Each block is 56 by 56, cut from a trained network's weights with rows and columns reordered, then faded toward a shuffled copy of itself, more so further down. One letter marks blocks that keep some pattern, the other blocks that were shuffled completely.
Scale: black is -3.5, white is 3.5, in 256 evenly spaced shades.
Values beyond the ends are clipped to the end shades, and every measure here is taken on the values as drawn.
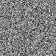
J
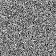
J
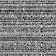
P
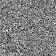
J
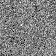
J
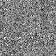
P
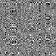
P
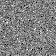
J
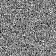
J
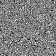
J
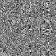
P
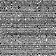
P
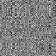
P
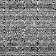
P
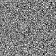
P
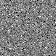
J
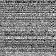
P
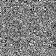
P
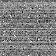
P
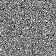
J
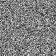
P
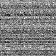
P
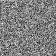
J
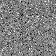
J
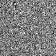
P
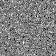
J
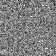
P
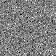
J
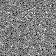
J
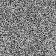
J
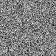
J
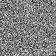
J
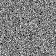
J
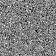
J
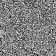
J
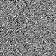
P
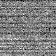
P
